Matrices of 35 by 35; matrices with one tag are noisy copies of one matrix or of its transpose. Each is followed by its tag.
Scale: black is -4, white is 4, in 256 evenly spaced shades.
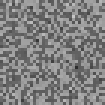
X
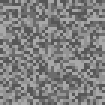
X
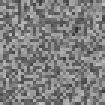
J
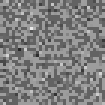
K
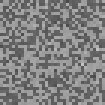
K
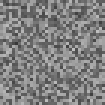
X
